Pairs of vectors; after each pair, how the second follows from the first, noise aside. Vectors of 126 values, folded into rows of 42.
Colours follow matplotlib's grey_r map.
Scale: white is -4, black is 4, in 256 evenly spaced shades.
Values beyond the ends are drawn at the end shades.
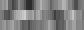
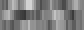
negated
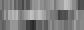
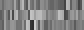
sign-scrambled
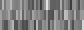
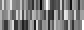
scaled up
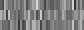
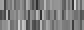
negated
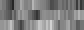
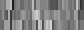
sign-scrambled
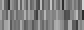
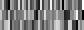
scaled up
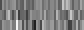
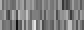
negated
